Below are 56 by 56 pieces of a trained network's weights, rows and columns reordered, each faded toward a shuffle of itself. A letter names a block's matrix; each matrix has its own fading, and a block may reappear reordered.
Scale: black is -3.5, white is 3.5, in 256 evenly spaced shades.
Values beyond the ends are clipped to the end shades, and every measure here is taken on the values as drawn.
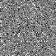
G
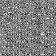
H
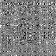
H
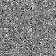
G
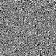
G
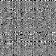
H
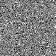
G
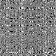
H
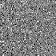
G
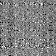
H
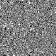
G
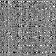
H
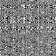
H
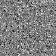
G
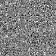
G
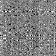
H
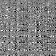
H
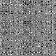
H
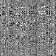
H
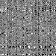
H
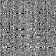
H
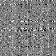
H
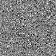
G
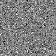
G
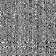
H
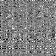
H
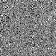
G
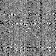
H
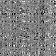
H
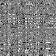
H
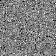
G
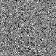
G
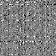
H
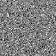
G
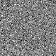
G
